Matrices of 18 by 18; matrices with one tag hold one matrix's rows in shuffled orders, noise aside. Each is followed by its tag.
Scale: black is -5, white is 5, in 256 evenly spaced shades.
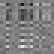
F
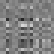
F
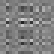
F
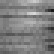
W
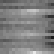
W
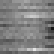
W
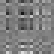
F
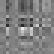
F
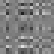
F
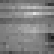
W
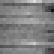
W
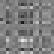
F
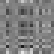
F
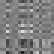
F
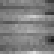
W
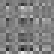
F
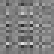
F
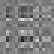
F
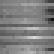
W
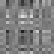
F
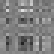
F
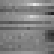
W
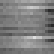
W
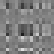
F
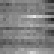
W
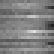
W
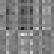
F
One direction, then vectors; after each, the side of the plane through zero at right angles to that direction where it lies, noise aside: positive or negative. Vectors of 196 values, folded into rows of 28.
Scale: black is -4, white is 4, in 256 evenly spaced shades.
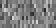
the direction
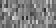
positive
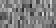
positive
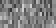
negative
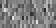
positive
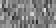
negative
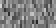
negative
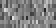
positive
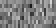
positive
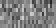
negative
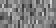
positive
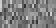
negative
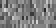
positive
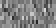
negative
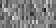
positive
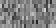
negative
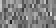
negative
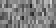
positive
